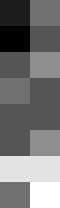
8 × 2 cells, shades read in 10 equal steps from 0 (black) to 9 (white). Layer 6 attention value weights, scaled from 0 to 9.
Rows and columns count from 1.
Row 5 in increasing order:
3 3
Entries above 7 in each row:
0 0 0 0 0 0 2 1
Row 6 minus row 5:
0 2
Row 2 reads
0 3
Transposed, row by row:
1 0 3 4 3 3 8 4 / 4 3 5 3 3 5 8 9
